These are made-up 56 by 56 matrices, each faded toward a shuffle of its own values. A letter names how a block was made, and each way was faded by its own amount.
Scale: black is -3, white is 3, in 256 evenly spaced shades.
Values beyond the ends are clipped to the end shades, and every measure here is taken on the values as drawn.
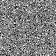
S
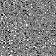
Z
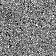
S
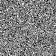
S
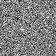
S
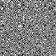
Z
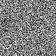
S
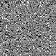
Z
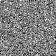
S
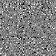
Z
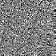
Z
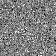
S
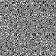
Z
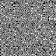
Z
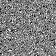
S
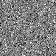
S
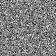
S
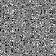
Z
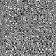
Z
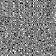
Z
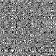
Z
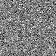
S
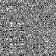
Z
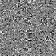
Z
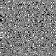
Z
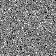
S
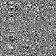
Z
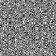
Z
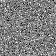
S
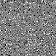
Z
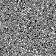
S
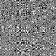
Z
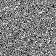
S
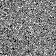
S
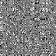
Z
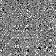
Z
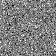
S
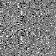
Z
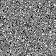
S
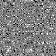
Z
